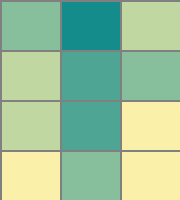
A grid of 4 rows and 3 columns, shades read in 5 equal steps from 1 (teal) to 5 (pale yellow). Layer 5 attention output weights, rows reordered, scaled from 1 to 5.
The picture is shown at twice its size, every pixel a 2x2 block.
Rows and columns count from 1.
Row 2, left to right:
4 2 3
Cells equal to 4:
3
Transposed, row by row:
3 4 4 5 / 1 2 2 3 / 4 3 5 5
